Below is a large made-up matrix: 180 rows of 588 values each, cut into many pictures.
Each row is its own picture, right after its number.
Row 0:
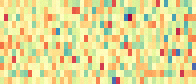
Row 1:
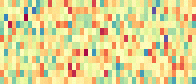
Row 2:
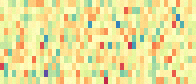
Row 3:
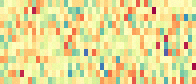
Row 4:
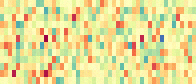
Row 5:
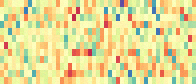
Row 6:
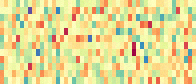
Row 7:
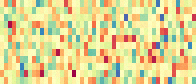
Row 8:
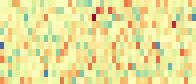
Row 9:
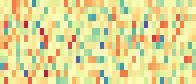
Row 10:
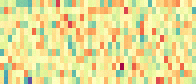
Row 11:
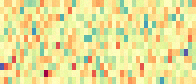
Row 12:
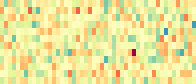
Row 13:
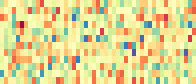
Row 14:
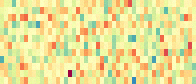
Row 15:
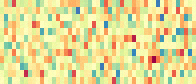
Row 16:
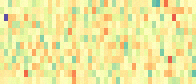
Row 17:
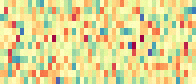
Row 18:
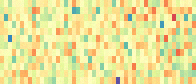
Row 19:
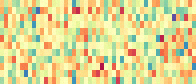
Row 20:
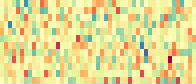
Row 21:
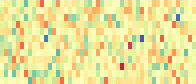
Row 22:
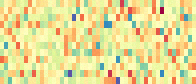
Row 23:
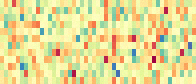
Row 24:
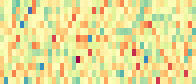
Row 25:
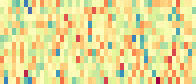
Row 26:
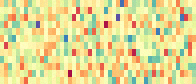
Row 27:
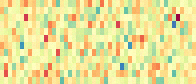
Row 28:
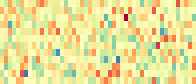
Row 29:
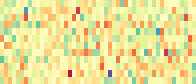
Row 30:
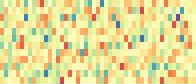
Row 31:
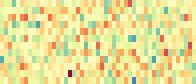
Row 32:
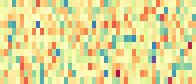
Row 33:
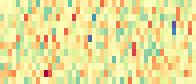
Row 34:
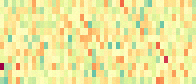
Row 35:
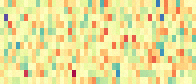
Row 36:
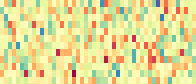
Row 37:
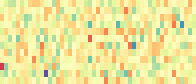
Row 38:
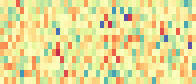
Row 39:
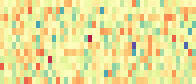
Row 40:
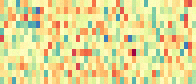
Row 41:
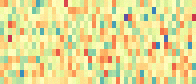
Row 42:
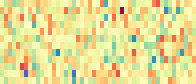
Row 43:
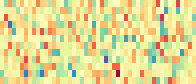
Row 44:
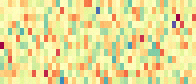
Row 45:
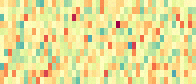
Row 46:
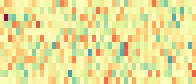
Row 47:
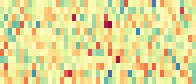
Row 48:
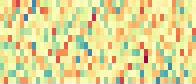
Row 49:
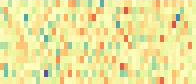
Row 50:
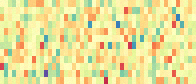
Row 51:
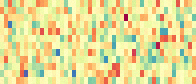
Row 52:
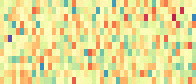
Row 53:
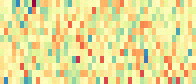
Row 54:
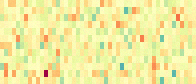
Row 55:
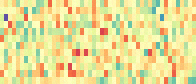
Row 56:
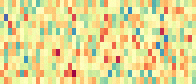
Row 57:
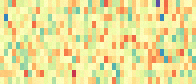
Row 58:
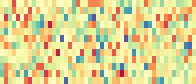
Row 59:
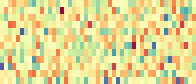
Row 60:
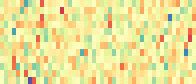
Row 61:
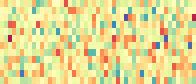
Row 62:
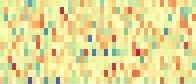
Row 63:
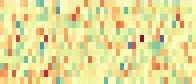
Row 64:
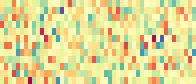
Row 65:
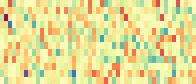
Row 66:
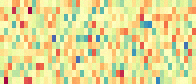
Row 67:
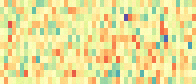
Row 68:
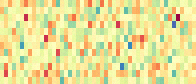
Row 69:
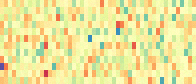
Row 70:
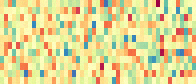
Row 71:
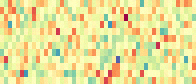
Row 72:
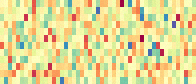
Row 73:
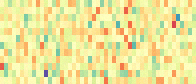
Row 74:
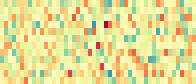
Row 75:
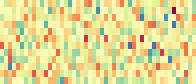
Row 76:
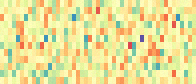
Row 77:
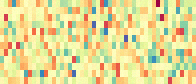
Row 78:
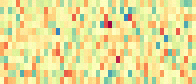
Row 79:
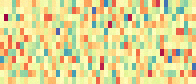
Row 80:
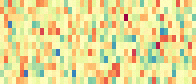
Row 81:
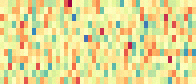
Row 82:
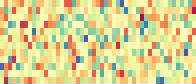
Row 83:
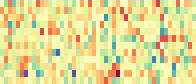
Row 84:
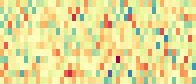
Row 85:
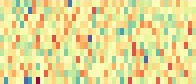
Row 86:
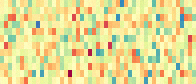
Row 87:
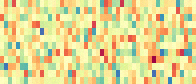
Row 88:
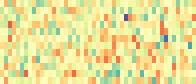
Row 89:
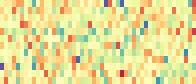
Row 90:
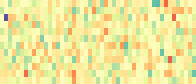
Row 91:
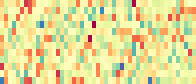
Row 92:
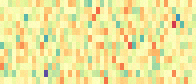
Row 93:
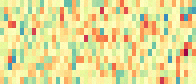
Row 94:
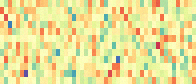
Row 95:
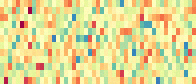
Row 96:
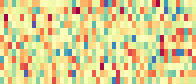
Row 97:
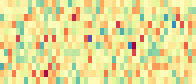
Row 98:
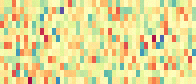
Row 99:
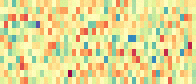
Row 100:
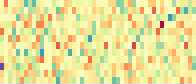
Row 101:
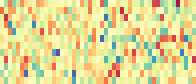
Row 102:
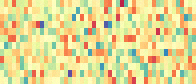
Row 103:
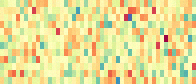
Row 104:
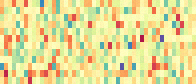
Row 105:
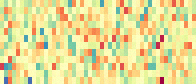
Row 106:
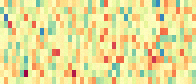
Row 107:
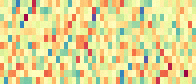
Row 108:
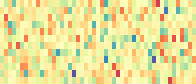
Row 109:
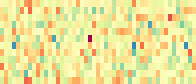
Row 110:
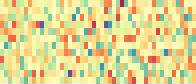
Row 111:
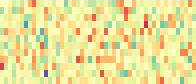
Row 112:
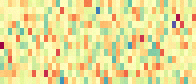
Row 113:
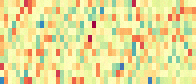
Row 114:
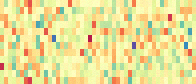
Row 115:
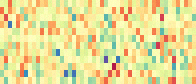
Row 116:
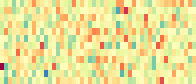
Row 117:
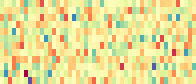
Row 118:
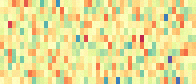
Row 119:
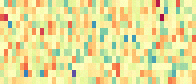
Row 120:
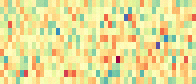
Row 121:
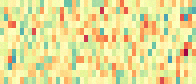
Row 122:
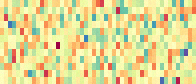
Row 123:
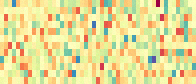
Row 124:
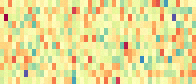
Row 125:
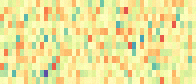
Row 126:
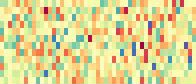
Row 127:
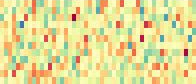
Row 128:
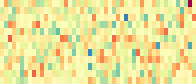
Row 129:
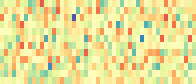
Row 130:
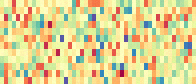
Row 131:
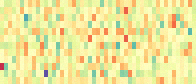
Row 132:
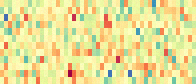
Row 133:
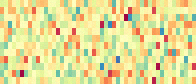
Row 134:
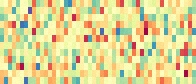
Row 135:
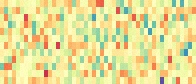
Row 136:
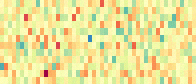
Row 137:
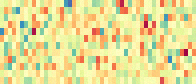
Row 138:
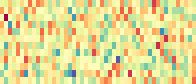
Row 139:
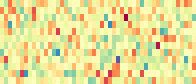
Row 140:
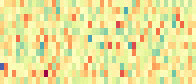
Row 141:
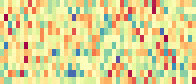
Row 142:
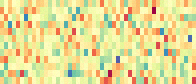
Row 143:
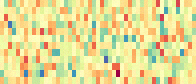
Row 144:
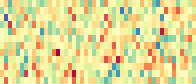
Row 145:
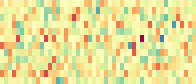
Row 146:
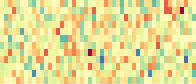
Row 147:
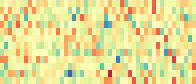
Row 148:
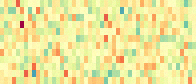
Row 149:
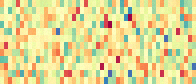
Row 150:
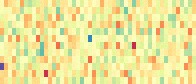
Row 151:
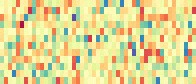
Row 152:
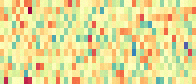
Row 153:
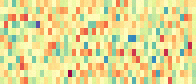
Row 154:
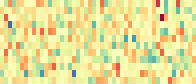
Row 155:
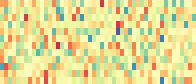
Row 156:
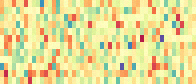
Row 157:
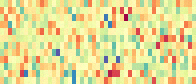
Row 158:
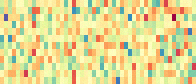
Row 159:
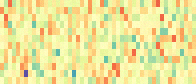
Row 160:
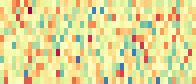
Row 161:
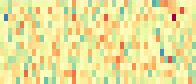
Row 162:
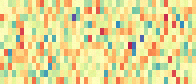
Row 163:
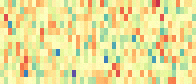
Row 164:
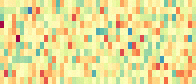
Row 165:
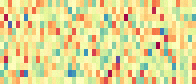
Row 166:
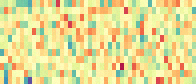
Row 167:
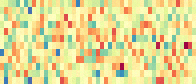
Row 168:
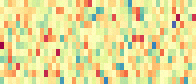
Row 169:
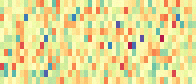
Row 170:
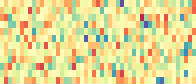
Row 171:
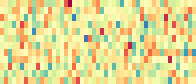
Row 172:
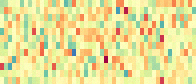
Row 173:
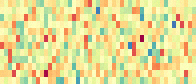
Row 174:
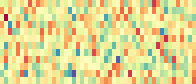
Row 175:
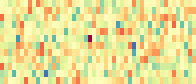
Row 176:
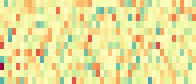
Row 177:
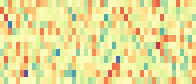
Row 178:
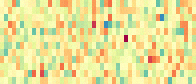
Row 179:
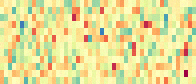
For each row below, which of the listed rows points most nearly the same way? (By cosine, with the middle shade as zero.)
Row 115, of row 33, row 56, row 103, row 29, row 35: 103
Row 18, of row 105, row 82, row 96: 105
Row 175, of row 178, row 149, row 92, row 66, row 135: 92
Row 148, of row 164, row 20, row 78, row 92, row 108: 78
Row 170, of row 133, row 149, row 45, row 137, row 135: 135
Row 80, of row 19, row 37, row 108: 108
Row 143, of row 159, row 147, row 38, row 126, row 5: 159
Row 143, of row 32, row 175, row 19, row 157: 32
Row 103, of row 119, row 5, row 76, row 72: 119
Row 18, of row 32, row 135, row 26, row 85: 32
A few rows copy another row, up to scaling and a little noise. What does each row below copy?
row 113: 91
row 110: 102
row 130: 58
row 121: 93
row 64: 98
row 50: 2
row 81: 171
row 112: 44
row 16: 90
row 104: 156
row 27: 68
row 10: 166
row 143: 43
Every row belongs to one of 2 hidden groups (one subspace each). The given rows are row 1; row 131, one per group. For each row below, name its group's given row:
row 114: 131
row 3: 1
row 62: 131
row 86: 1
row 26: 1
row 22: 1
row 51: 1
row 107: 131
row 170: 131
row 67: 1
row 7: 1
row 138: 1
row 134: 131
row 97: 131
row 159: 1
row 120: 1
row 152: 131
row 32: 1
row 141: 1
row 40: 1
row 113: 131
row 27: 131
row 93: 131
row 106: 1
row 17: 131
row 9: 131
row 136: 131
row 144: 1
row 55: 1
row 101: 1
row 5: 1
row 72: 131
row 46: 1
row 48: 131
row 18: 1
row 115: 1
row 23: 1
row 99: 1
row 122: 131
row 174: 1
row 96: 1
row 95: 131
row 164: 131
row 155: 131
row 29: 1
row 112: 131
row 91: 131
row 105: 131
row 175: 131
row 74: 1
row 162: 131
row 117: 131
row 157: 1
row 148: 1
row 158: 1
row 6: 131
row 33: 131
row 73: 131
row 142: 1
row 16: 1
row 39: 131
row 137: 131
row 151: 131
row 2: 131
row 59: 131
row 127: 131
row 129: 131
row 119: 1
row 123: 1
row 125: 131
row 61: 1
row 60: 131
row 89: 131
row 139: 1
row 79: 1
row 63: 131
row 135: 131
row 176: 131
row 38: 1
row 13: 131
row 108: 1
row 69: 131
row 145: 131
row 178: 1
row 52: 1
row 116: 131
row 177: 1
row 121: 131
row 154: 1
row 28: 1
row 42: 1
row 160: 131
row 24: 131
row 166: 131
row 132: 1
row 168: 131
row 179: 131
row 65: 1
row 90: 1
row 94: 1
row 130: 131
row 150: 131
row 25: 131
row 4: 131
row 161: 1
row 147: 1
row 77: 1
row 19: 1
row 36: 1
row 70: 1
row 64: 131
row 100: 131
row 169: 131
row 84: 1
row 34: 131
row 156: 131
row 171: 131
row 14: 1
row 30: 131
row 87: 1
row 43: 1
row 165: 1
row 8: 131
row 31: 1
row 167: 131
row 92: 131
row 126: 131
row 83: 1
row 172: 131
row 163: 1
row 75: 131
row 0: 1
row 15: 1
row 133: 1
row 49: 131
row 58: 131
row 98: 131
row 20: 131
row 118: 131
